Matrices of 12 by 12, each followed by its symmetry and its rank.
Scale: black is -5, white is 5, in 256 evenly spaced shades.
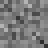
symmetric, full rank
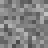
neither, full rank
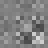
symmetric, rank two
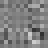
antisymmetric, rank two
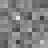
symmetric, rank two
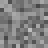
symmetric, full rank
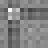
symmetric, rank two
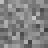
neither, full rank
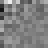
antisymmetric, rank two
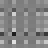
neither, rank one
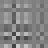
neither, rank one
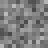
symmetric, full rank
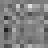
antisymmetric, rank two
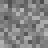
neither, full rank
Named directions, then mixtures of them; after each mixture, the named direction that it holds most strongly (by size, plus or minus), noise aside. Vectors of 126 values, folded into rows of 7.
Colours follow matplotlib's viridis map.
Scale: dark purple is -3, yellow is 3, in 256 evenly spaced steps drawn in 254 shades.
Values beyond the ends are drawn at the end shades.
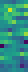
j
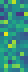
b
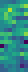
j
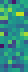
b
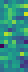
j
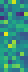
b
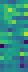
j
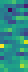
j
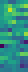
j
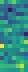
j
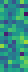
b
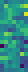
j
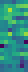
j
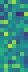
b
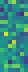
b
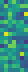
b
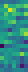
j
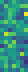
b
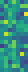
b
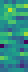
j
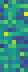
b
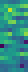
j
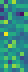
b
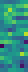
j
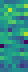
j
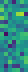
b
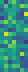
b
